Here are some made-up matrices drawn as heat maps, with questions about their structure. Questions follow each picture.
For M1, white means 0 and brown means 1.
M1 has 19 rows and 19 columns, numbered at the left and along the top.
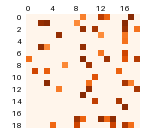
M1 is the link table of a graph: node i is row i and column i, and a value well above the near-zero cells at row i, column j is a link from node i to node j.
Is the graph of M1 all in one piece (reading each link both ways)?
yes
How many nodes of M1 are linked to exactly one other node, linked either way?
0
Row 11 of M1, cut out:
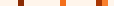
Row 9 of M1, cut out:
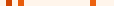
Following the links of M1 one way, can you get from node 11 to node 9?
yes
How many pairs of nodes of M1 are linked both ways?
2
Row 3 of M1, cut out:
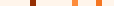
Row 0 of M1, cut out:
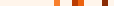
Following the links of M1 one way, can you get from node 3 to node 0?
no
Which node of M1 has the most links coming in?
node 16
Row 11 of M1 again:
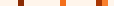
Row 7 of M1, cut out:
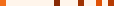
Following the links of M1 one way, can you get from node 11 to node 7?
no
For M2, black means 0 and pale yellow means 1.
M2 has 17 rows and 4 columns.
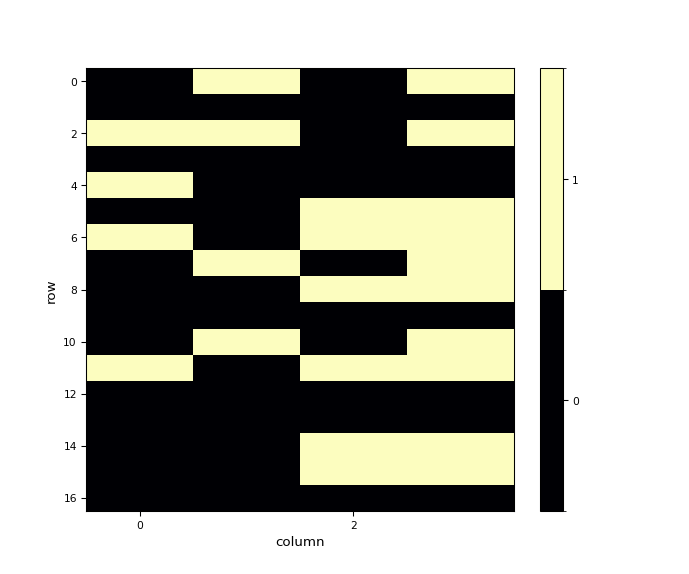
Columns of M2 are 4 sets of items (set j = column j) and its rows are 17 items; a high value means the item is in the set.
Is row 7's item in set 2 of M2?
no
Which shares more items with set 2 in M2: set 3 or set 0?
set 3
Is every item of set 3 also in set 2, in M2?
no
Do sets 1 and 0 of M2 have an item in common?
yes
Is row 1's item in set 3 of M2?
no
